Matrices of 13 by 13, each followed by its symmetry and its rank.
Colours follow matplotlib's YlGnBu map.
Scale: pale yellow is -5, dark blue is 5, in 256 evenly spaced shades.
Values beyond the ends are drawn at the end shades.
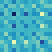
symmetric, rank two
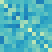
symmetric, full rank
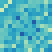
symmetric, full rank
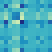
symmetric, rank two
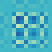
symmetric, rank one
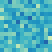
neither, full rank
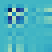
symmetric, rank one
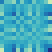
symmetric, rank two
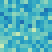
neither, full rank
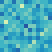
symmetric, full rank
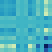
symmetric, rank one
